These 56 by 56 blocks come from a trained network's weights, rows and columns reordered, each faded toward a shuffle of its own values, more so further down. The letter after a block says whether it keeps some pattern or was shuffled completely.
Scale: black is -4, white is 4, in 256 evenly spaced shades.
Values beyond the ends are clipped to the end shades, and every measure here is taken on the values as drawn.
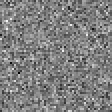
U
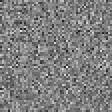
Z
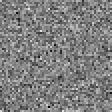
U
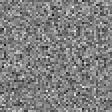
Z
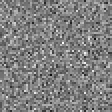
Z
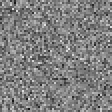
U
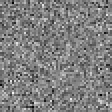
Z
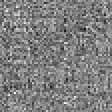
Z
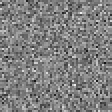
Z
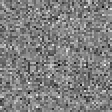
Z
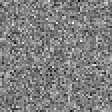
U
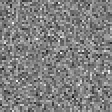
U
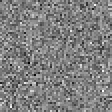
Z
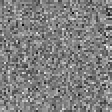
Z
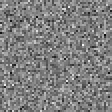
U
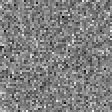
U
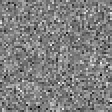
U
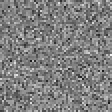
U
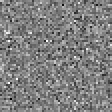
Z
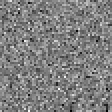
Z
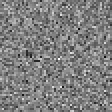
Z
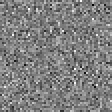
Z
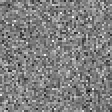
U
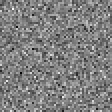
Z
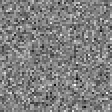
Z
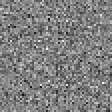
Z
